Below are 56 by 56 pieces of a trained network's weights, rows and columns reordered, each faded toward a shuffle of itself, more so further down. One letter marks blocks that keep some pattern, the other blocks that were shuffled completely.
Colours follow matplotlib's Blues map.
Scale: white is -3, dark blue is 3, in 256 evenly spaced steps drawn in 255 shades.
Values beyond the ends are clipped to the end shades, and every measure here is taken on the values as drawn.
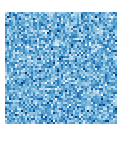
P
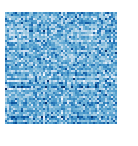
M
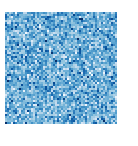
P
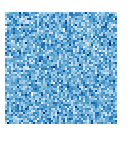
P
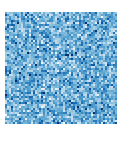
P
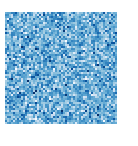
P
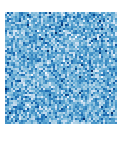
P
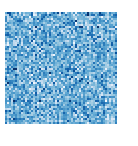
M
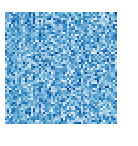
M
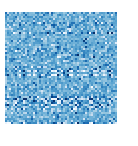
M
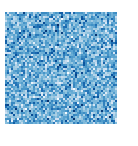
P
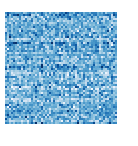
M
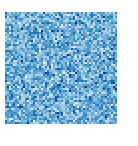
P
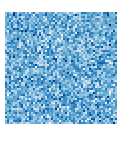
P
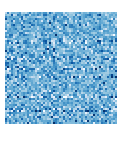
M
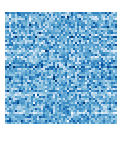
M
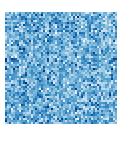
M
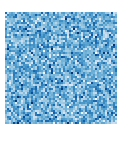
P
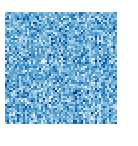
M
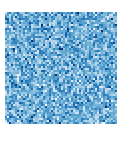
P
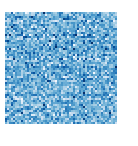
M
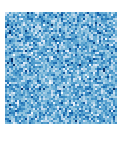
P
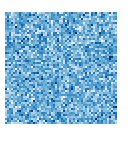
P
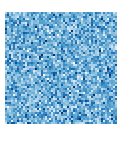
P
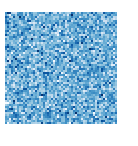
P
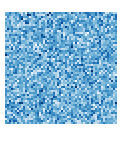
P
